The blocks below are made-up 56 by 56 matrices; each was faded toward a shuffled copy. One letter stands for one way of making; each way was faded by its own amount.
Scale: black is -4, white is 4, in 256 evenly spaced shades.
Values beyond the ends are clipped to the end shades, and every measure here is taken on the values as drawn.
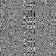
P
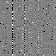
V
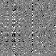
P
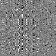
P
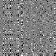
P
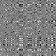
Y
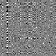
V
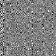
P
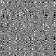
P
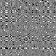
Y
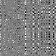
V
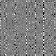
V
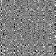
P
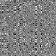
P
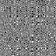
P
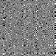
P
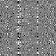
P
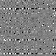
Y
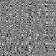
P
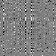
V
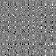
V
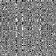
P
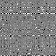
Y
